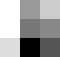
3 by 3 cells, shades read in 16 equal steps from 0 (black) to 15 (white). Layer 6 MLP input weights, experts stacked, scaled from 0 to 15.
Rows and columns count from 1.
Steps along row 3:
down up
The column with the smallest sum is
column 2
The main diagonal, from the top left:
15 7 5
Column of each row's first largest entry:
1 1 1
